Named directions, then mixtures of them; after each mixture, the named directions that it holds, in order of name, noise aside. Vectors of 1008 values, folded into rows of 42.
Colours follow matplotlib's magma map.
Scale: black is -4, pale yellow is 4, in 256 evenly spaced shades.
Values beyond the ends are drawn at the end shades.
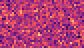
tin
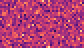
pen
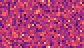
pen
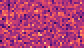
pen, tin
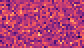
tin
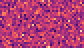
pen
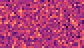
pen, tin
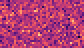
tin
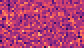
pen, tin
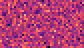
pen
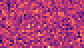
pen, tin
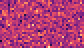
pen, tin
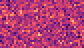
tin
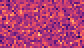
tin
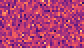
pen
